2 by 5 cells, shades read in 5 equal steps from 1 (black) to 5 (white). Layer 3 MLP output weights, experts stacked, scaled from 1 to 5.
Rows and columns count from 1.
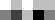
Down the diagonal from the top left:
5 2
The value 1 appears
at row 2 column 4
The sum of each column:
8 6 9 5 7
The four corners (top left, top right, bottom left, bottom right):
5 4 3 3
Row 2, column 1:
3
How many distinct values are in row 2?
4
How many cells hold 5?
2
